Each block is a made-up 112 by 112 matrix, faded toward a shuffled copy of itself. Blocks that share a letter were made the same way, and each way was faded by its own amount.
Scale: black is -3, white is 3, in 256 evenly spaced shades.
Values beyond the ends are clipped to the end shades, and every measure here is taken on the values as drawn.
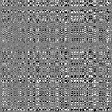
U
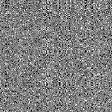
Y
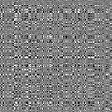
U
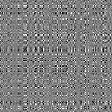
U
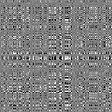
U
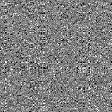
Y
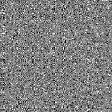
Y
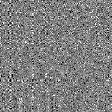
Y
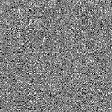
Y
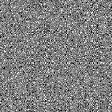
Y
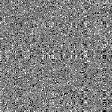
Y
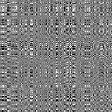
U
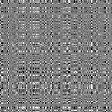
U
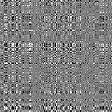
U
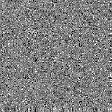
Y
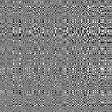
U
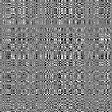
U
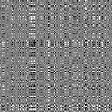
U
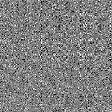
Y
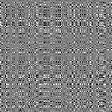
U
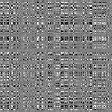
U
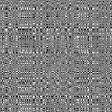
U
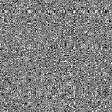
Y
